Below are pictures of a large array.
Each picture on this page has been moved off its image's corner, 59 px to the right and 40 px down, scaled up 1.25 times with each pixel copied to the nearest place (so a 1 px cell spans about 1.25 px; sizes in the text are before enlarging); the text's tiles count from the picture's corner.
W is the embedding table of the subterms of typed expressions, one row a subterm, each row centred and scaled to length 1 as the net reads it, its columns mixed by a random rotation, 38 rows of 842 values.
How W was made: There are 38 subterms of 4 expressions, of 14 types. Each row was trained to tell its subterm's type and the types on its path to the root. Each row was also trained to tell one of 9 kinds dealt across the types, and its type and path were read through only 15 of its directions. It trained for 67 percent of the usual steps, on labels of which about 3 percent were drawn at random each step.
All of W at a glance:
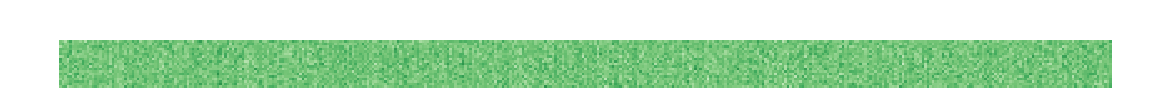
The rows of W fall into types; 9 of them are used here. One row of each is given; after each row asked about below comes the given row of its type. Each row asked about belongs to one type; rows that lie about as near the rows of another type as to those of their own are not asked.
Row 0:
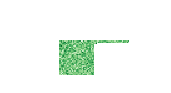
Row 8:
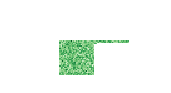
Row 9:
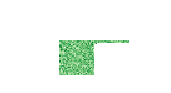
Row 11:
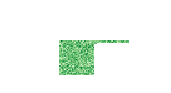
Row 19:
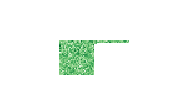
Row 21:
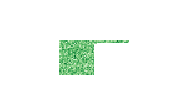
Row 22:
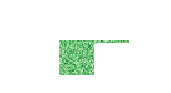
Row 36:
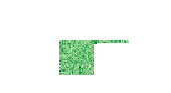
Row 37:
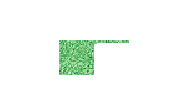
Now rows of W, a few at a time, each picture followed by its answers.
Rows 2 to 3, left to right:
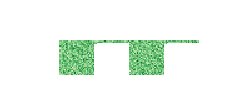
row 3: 11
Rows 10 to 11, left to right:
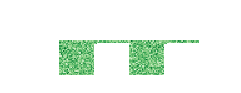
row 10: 0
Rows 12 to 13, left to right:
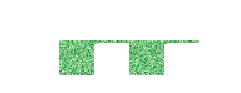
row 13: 0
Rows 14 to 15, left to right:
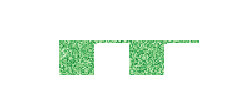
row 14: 11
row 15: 22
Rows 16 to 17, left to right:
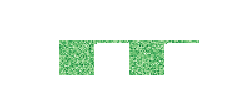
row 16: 22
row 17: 9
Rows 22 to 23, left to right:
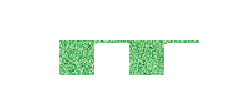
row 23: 37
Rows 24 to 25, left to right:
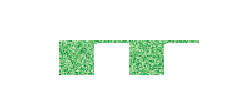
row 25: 11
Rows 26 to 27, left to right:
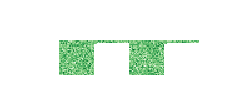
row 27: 21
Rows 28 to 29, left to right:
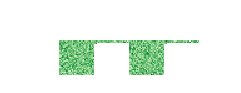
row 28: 0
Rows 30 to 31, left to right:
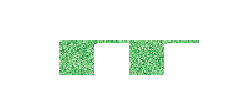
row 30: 21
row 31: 37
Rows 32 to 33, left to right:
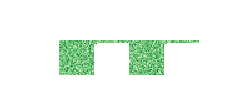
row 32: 22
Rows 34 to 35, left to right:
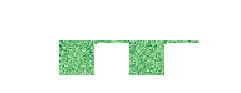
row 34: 9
